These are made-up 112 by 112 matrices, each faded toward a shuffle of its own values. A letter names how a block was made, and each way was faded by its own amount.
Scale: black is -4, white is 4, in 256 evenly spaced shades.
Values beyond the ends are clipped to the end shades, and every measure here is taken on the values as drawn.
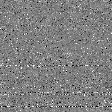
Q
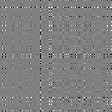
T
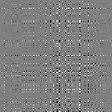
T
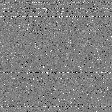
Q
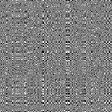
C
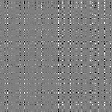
T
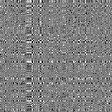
C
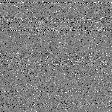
Q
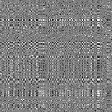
C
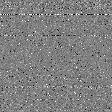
Q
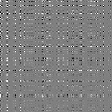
T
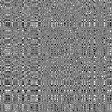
C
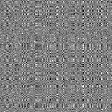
C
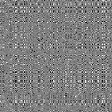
C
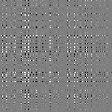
T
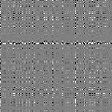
T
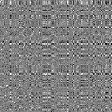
C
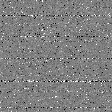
Q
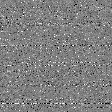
Q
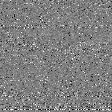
Q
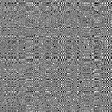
C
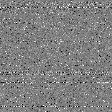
Q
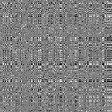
C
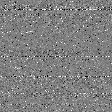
Q
